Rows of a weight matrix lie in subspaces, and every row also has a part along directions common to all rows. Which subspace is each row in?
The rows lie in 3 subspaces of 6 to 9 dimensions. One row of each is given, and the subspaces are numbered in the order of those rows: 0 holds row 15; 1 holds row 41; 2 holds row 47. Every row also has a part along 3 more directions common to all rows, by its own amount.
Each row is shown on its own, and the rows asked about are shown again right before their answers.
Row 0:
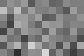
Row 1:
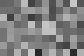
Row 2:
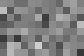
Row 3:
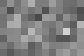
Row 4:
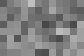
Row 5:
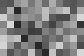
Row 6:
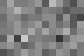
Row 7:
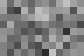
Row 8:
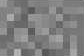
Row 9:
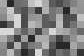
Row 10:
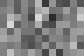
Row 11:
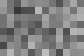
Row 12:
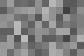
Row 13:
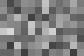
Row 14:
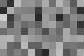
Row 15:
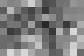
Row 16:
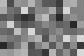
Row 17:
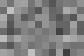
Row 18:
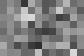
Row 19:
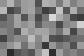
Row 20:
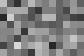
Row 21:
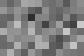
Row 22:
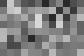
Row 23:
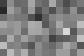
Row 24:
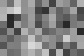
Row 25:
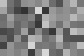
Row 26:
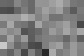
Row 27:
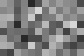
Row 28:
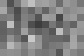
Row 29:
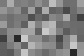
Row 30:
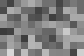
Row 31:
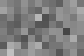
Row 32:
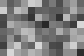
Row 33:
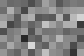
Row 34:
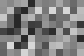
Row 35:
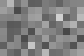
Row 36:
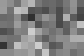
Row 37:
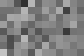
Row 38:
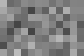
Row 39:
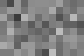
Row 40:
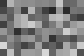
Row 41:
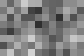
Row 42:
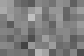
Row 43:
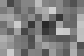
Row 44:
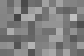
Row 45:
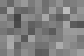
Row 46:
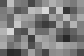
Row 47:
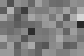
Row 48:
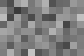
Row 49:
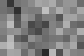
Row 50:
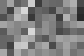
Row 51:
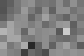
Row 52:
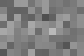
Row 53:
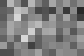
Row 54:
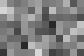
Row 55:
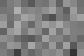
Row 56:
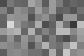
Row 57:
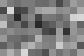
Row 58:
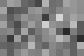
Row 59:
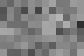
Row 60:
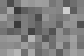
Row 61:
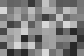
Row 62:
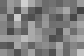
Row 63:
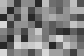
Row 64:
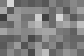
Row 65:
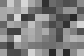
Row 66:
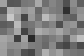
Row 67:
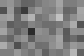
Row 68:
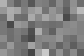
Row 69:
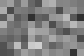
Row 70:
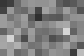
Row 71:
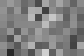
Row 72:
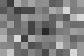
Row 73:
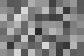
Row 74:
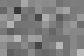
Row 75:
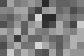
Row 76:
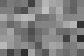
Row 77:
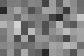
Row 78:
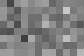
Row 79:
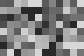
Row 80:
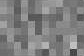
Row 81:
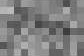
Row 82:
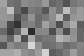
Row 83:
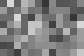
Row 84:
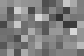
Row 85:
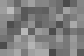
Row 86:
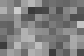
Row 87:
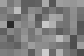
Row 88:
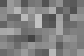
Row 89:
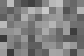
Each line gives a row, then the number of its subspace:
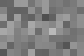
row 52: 2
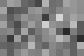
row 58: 2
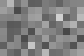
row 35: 1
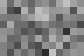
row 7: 0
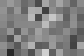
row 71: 1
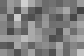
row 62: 1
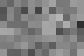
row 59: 2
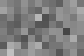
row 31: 1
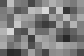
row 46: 0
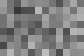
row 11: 1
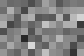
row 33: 0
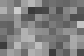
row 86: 0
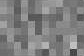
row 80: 2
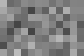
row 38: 0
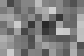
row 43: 2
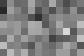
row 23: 0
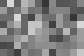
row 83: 1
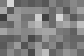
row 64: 1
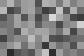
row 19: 1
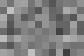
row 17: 1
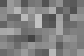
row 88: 1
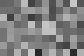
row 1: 2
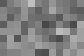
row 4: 1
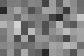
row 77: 0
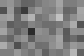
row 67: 0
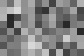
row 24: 1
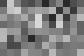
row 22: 1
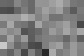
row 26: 0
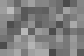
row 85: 0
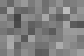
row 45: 2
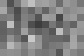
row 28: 1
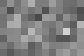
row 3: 1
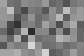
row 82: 0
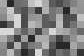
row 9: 2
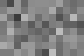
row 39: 1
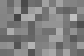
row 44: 1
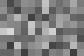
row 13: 2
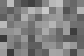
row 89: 2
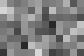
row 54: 2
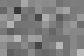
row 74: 1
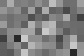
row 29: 2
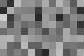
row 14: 1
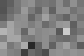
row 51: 2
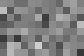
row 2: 1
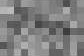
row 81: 0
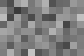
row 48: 2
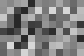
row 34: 2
